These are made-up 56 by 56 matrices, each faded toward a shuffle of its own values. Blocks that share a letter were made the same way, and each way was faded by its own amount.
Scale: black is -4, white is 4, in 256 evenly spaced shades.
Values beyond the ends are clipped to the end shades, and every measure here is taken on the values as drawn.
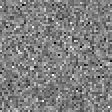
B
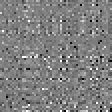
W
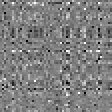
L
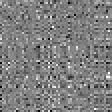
L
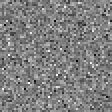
B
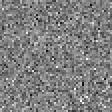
B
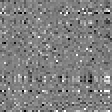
W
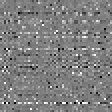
W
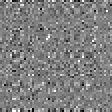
L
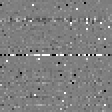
W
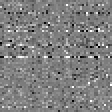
W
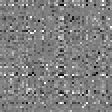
L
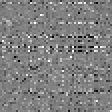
W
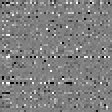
W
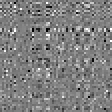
L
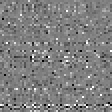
W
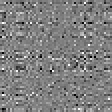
L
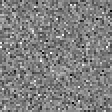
B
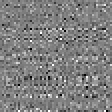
L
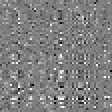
L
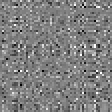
L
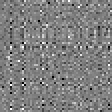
L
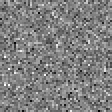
B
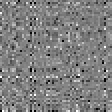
L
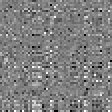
L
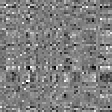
L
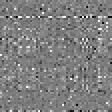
W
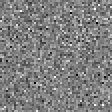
B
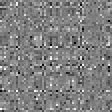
L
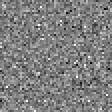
B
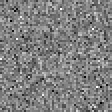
B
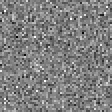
B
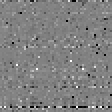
W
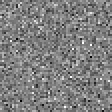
B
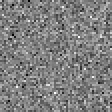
B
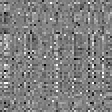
L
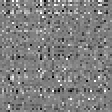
W
